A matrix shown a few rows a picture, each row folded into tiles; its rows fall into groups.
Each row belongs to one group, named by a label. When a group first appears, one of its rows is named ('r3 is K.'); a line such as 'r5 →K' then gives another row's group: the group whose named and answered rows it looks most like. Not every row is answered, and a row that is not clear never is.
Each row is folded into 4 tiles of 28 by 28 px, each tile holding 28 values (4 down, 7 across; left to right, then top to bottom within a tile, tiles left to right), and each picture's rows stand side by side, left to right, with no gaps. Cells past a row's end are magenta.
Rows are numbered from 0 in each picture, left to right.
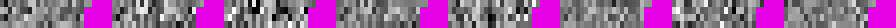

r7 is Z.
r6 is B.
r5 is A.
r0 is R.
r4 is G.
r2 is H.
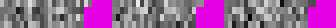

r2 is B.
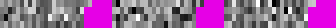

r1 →R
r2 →A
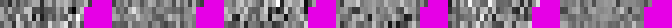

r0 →G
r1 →G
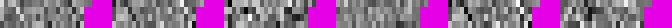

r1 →Z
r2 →R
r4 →Z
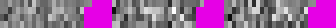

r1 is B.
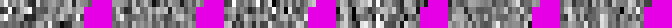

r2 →A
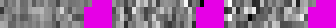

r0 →B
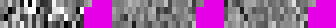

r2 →Z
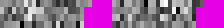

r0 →A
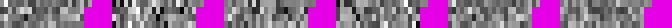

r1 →G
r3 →Z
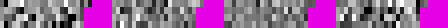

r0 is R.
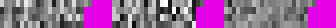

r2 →R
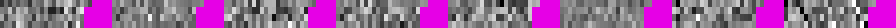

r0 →G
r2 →H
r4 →A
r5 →B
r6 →R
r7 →Z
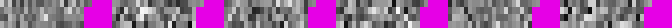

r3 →B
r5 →R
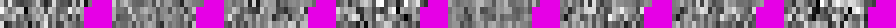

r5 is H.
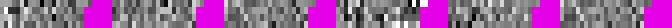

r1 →A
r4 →B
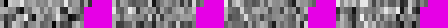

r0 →R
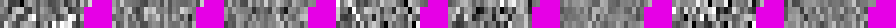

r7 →Z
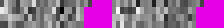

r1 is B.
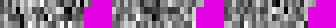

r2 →A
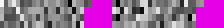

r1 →R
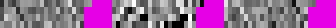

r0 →Z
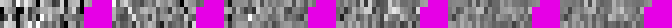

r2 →R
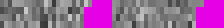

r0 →G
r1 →A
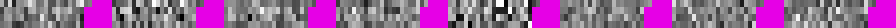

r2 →B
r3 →G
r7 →A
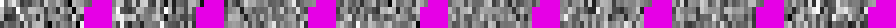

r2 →Z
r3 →A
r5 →H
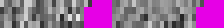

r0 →G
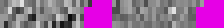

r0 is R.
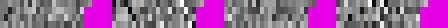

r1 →Z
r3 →A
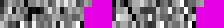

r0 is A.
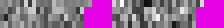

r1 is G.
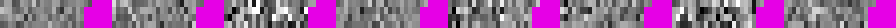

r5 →R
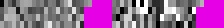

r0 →Z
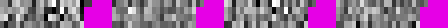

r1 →G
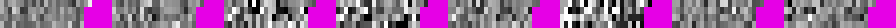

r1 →G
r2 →H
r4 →H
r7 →R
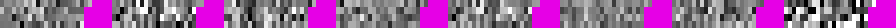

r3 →R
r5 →G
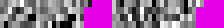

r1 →G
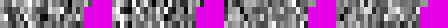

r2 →Z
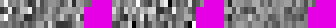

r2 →R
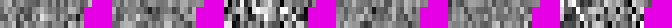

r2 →B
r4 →Z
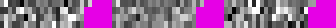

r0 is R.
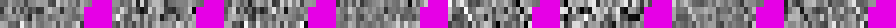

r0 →A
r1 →H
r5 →R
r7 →Z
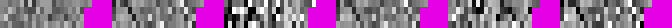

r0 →H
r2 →B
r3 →Z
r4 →H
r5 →Z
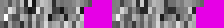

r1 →H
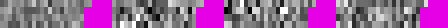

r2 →B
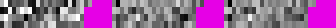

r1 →R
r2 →R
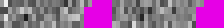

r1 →A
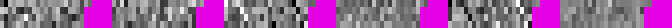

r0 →R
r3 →A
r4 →Z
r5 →H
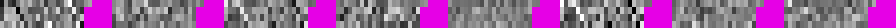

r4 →A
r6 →A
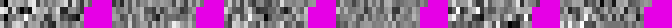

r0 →R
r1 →G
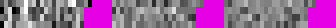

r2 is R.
